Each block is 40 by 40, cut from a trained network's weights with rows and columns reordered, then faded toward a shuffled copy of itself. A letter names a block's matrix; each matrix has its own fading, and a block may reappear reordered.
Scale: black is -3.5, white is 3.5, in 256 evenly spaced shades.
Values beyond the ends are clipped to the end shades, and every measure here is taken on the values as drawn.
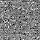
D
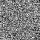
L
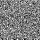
L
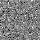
D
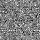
D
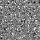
D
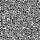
D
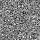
L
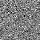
L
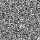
L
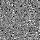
D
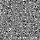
D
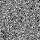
L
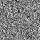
L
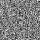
L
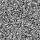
L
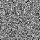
L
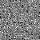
D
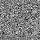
L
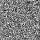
L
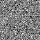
D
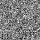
L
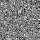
D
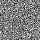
L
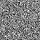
L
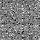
D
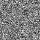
L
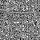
D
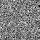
L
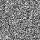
L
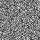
L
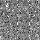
D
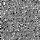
D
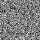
L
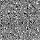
D
